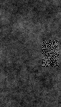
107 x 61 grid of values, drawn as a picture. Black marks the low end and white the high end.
Mirror symmetry: none. Stripes: none. Odd patch: rougher, in the middle right. Average level on the scale: 20%. Slope: none. Roughest part: middle right.
